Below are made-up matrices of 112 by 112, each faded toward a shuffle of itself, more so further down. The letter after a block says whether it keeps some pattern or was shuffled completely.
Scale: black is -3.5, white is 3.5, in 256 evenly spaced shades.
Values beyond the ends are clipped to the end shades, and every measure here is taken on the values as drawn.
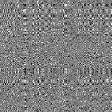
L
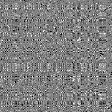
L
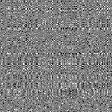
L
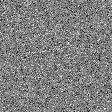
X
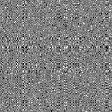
L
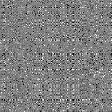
L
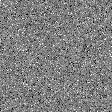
X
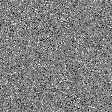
X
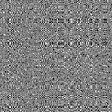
L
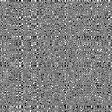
L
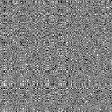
L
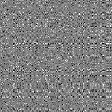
L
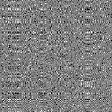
L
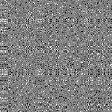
L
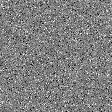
X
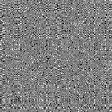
L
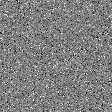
X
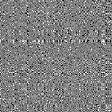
L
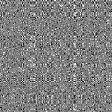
L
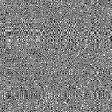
L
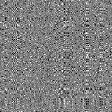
L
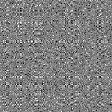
L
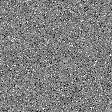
X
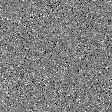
X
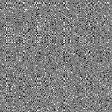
L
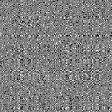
L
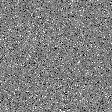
X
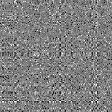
L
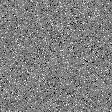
X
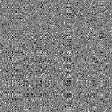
L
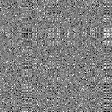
L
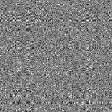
L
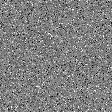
X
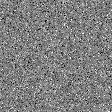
X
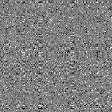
L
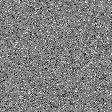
X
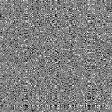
L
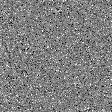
X
